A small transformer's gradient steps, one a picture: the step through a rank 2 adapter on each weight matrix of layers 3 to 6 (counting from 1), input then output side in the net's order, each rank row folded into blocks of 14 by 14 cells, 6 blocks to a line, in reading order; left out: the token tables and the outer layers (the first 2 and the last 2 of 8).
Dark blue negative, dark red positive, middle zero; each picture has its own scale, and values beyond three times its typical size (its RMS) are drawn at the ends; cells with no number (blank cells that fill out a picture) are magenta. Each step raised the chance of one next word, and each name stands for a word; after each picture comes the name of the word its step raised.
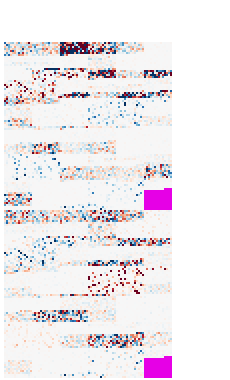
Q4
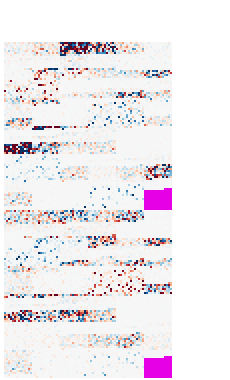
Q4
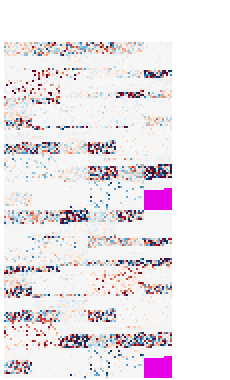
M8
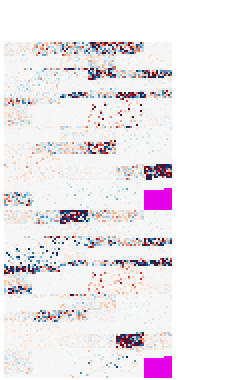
M8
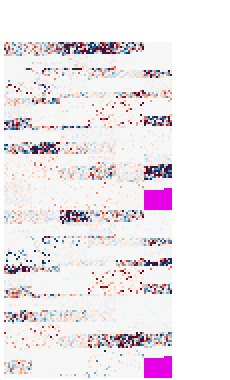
M8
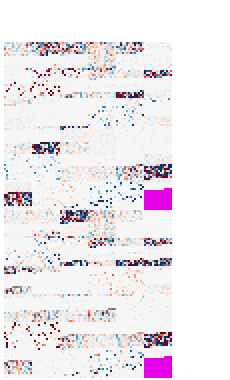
M8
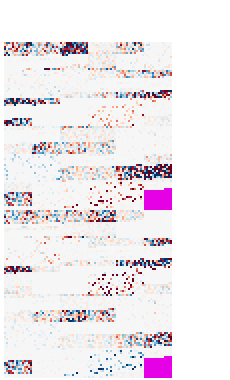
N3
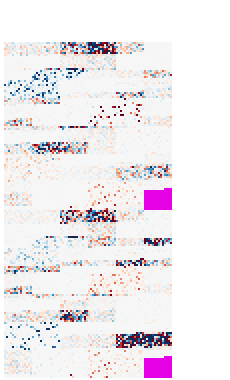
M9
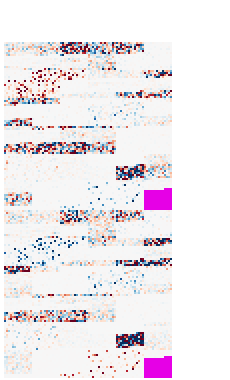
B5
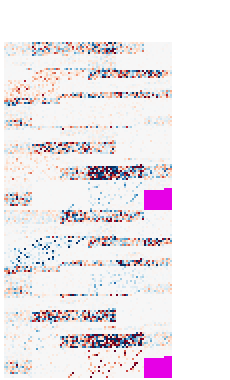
B5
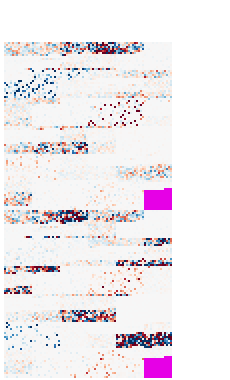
M9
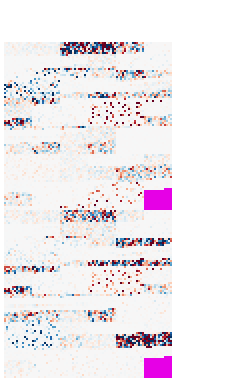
M9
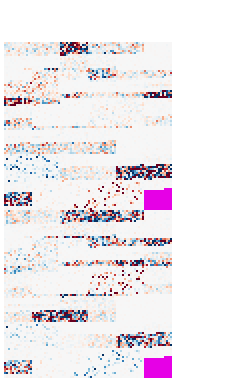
N3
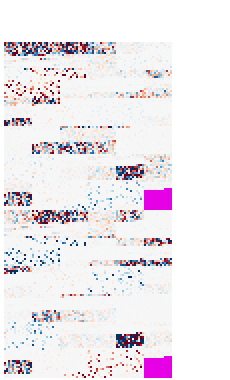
B5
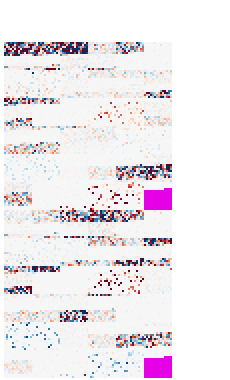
N3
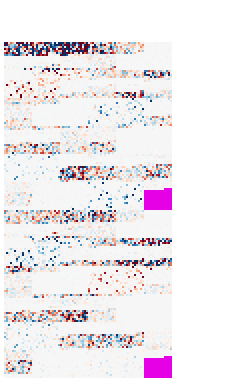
Q4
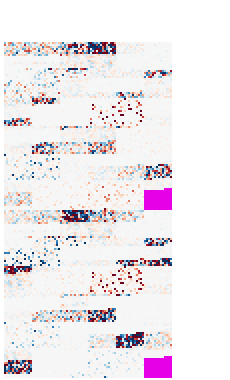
M8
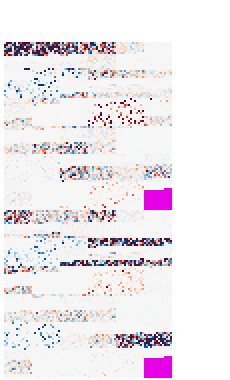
M9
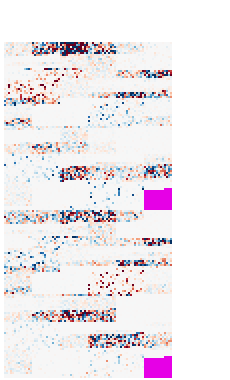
Q4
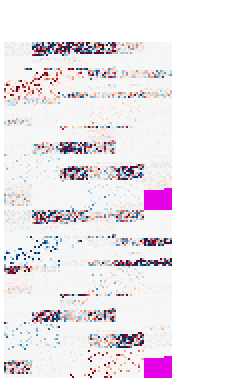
B5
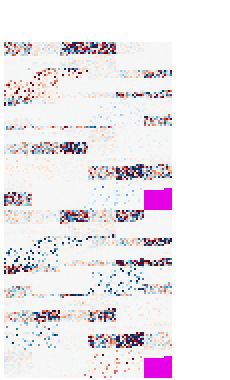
B5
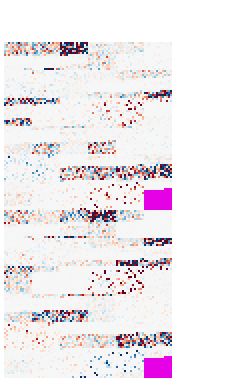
N3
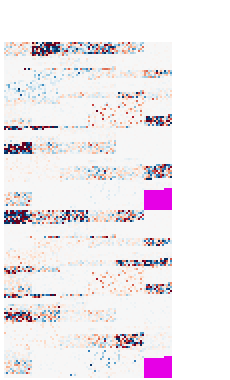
M8
